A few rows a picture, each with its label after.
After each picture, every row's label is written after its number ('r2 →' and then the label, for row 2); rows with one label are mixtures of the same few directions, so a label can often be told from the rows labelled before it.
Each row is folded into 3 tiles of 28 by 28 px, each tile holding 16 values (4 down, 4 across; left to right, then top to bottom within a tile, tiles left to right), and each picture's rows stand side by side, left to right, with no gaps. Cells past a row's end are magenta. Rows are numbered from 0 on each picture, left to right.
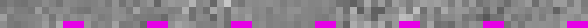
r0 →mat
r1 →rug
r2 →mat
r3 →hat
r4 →hat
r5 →hat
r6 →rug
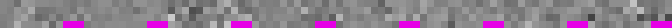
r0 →hat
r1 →rug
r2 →mat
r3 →rug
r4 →rug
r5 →rug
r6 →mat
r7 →rug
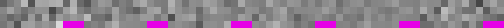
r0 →rug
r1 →rug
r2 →rug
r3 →mat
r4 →rug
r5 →mat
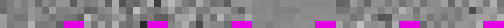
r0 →rug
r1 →rug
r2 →rug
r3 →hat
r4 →mat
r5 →rug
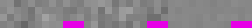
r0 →mat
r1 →hat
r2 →rug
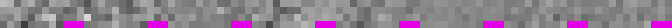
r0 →mat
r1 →rug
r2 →rug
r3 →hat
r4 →mat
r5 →mat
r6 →rug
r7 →rug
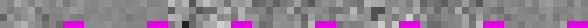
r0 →mat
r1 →mat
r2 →hat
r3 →mat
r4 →hat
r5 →mat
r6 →rug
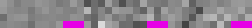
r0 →rug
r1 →hat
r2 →hat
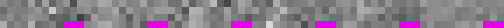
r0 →rug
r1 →mat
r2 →mat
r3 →hat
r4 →hat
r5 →hat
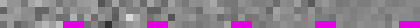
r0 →hat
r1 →mat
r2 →rug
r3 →mat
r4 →mat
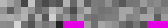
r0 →rug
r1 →hat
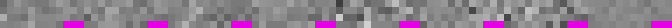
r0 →rug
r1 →mat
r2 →hat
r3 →hat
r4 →rug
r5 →rug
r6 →mat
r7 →mat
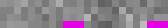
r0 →mat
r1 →mat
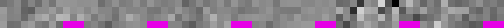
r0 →hat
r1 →mat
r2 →mat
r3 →hat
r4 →mat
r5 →hat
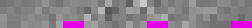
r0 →mat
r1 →mat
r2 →hat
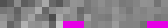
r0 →mat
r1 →rug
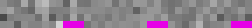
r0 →rug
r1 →rug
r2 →rug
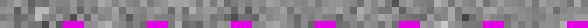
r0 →hat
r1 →mat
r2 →hat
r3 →mat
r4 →mat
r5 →mat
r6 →rug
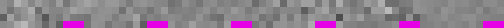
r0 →mat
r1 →mat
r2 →mat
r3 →rug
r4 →rug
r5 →mat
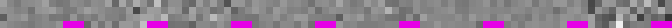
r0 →rug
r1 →rug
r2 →mat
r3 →mat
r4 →rug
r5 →rug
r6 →rug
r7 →rug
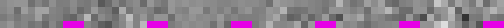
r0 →hat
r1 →mat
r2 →mat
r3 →hat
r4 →rug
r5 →mat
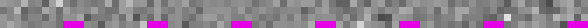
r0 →mat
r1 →rug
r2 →hat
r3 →rug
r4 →mat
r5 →hat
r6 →rug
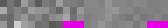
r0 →hat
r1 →hat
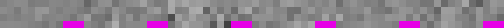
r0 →hat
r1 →rug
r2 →mat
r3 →hat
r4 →rug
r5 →mat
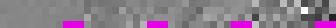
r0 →rug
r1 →mat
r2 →hat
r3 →rug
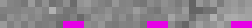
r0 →rug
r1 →rug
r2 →hat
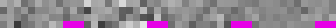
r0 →hat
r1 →hat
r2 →mat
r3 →rug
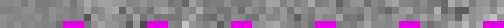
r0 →rug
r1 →mat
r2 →hat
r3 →mat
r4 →rug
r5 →hat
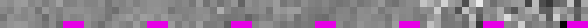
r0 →mat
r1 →hat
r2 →rug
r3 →hat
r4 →mat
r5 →mat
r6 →rug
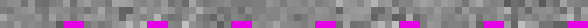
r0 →rug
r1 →hat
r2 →hat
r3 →mat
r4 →hat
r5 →mat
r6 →hat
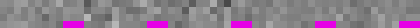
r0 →mat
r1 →rug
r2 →mat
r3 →hat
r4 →mat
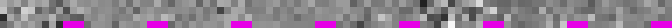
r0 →mat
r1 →rug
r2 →rug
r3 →mat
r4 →mat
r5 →rug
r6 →mat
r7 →rug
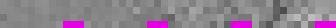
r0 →rug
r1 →rug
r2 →mat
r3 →hat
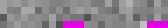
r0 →mat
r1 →rug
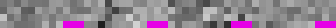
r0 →mat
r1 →hat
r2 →hat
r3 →hat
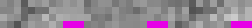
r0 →hat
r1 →rug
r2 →hat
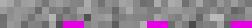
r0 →mat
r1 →rug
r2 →mat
